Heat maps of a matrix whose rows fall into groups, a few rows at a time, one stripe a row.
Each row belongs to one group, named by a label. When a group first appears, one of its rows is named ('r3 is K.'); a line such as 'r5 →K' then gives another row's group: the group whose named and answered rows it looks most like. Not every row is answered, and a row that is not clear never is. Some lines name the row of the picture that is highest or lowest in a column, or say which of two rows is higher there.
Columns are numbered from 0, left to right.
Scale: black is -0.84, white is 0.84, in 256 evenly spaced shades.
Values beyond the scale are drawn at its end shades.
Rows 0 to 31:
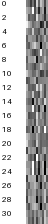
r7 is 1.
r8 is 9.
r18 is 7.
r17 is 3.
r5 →9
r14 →7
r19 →3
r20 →3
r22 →3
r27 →9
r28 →9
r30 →7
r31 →7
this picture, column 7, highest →7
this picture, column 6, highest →18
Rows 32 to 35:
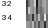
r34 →7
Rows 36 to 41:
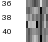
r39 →9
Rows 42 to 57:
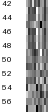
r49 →1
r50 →1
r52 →3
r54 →9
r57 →9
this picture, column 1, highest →54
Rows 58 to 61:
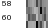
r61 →9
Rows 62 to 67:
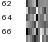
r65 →3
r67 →1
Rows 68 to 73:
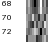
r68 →1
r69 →1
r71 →7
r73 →9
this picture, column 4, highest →72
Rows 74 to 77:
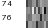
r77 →9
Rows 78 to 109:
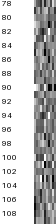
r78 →7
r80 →3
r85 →9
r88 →7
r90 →3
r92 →3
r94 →1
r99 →7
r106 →7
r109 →9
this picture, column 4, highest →101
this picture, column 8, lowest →90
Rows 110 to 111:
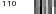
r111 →7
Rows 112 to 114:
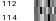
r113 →7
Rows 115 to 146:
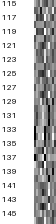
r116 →7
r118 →9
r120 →9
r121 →1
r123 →3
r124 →9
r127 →9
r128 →1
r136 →3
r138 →3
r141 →1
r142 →1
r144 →1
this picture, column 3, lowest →116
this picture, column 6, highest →116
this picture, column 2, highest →134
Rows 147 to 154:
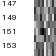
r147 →3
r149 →7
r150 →3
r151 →1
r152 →9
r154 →3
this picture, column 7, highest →151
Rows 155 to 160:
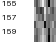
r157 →3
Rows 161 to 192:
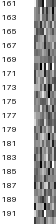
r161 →3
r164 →7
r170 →7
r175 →1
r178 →3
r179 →7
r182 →7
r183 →7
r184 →7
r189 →1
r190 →9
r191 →3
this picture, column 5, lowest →190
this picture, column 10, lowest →187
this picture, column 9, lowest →162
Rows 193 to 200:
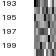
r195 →9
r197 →1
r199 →7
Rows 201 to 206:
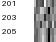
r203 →9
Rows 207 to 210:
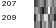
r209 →7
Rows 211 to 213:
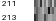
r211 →7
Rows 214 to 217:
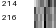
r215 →9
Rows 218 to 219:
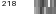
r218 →1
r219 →3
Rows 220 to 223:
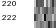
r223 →3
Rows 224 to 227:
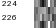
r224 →1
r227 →1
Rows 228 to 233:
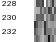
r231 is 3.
